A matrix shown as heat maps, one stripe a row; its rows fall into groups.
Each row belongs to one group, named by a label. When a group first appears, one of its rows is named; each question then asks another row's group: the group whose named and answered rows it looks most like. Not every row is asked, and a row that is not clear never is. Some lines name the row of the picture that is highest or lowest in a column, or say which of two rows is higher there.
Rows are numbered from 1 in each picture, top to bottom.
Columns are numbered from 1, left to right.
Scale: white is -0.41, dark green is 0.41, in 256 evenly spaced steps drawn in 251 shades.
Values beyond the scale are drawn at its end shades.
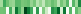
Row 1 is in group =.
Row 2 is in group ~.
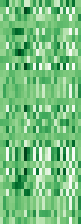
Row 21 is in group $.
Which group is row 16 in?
~
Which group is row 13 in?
=
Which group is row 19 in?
$
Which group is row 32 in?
=
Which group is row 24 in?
=
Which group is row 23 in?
~
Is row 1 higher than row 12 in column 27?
No
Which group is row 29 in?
=
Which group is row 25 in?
~
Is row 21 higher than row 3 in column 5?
Yes
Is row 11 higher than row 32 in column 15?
Yes
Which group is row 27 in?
=
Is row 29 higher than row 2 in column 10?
No
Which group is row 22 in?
~
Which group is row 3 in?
=
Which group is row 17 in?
$
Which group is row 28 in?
~
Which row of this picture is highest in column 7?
8
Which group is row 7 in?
~
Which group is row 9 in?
$
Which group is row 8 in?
=
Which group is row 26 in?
=
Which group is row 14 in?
=
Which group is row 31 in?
$
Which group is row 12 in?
$
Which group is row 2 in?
~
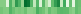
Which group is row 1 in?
~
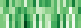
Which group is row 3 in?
~
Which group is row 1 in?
$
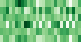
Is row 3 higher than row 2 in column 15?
No
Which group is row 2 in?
$
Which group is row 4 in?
~
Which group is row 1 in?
=
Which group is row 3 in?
=
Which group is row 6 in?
=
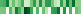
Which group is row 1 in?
$
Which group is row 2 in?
~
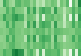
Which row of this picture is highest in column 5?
8
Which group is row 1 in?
=
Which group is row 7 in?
$
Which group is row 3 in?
=
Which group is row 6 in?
$
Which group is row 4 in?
$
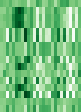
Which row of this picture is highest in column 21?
1
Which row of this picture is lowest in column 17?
14
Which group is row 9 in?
~
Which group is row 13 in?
=
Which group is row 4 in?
=
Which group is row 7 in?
$
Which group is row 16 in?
$
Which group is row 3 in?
=
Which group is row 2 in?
=
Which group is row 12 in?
~
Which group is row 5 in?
~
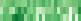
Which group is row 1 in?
$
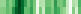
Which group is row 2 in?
=
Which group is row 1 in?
=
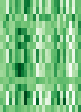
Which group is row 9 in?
~
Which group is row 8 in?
~
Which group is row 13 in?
=
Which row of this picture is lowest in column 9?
3
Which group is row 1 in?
~
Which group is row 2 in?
~
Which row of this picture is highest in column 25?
3
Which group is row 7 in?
=
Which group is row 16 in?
=
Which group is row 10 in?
=
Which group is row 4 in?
=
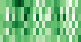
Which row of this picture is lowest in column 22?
4
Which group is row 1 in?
=
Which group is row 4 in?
=
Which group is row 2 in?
~
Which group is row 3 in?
~
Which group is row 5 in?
~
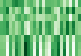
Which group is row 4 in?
$
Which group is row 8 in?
~
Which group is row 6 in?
~
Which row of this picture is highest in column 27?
3
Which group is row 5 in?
$
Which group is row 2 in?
$
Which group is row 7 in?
~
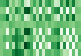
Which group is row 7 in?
~
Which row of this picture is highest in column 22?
7
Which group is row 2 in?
~
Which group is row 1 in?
$
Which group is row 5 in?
~
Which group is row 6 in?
=
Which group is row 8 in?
=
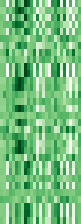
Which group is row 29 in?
$
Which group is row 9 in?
$
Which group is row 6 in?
$
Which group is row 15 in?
$
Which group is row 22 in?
=
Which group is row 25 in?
~
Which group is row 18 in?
=
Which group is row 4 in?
=
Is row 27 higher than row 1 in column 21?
Yes
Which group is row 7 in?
=
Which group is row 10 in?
~
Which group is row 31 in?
~
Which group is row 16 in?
=
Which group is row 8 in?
$
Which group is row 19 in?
$
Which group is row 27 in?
~
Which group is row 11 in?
~
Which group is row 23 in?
$
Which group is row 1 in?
~
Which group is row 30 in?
~
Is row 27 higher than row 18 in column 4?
Yes
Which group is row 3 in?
~
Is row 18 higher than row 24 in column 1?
No
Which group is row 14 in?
=
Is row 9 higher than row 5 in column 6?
No
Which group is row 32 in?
~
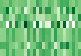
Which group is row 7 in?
$
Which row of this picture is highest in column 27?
3
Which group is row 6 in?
$
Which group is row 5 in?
$
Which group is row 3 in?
=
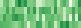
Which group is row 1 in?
=
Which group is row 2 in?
$
